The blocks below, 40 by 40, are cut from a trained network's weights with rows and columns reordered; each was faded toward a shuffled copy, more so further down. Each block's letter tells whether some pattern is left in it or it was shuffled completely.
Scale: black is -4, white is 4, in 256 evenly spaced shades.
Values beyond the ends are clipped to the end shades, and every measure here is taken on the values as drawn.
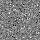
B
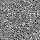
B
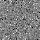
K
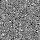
B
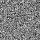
B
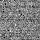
K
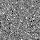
B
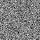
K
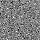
B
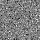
B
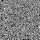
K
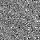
K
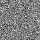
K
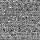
K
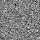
B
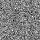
B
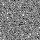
B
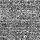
K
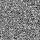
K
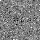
K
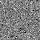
B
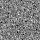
B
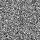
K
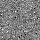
B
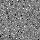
B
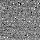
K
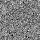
B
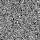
B
